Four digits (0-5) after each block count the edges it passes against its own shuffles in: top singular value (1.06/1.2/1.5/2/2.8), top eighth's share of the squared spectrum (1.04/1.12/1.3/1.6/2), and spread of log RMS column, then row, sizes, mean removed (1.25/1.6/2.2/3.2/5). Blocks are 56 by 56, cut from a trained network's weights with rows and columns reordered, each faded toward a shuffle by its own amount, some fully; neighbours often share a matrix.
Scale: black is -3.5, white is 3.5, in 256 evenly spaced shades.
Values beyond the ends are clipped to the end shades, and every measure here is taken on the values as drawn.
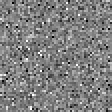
0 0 0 0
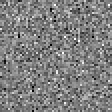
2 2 0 0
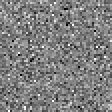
2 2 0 0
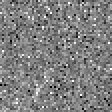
0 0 1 0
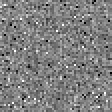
0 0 0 0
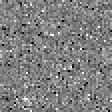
1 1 0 1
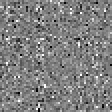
2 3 2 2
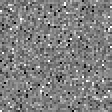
0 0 0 0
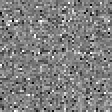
2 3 1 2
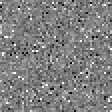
0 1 0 1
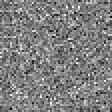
0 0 0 0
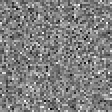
1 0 0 0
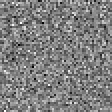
1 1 0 0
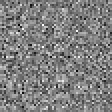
3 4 1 2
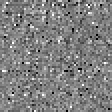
2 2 0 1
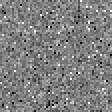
1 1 0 0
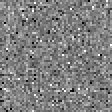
2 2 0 1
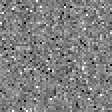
1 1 0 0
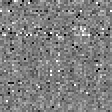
2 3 0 2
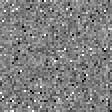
1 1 0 1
